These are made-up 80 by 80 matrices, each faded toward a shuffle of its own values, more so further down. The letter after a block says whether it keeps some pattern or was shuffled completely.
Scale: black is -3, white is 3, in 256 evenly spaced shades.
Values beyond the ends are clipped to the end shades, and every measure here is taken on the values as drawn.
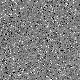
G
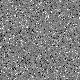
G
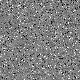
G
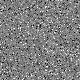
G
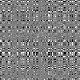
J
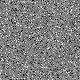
G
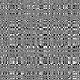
J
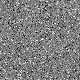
G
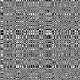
J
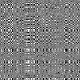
J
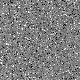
G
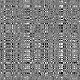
J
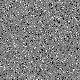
G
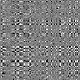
J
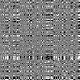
J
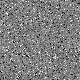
G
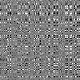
J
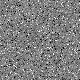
G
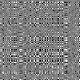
J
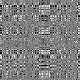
J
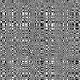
J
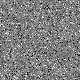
G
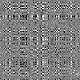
J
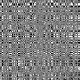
J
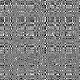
J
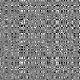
J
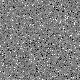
G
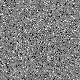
G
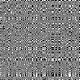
J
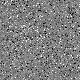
G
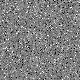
G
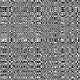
J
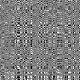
J
